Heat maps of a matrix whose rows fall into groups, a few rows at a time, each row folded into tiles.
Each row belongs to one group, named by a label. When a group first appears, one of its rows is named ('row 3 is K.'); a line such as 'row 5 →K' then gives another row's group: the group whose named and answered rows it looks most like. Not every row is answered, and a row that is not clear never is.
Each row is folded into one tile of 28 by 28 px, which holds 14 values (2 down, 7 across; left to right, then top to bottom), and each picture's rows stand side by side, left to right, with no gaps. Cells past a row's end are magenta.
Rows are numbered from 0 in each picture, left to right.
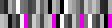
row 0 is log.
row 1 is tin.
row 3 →tin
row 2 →tin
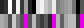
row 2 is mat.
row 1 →tin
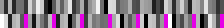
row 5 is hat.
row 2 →tin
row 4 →log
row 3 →tin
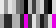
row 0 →mat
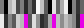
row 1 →tin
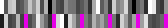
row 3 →mat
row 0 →tin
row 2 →log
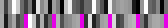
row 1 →log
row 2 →mat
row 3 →tin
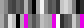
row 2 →mat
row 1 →mat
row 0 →hat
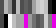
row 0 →hat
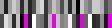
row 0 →tin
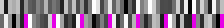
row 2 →log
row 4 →hat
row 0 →tin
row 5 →mat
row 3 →tin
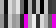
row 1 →log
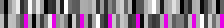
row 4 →hat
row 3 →hat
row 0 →mat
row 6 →hat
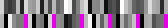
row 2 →tin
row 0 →hat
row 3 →log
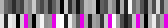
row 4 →log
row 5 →hat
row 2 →log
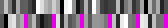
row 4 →hat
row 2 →mat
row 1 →tin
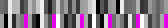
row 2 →log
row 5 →log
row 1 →mat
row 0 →mat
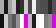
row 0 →tin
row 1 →hat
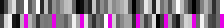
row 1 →log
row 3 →log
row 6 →mat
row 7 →tin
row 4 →mat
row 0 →tin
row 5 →hat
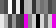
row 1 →log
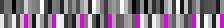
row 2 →log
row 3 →tin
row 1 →mat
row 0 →hat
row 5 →log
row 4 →mat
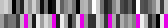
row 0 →hat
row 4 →hat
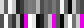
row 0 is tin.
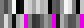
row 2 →tin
